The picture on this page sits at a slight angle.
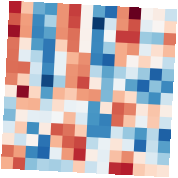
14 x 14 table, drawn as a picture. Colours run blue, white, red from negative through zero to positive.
Stripes running up and down repeat 3 times from left to right. No single row or column stands out from its neighbours. Concentric rings centre on the top right. The top right is the ninth with the highest average.
